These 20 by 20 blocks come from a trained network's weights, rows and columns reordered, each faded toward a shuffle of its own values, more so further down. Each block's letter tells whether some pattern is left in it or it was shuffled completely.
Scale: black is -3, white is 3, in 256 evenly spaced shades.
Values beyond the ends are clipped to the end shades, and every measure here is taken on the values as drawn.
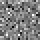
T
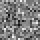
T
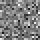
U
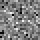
T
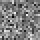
T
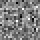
U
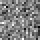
T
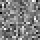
T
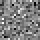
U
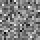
U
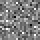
T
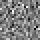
U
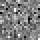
U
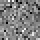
T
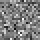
T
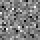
T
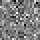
U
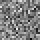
T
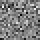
U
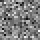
T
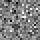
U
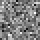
T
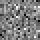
T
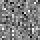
T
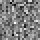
U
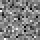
T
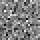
T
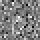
U
